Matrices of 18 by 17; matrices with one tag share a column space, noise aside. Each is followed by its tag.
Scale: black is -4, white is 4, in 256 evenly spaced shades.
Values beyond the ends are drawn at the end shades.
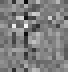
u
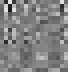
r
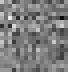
u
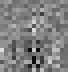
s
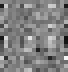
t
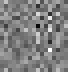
u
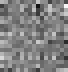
r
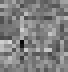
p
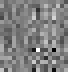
t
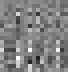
s
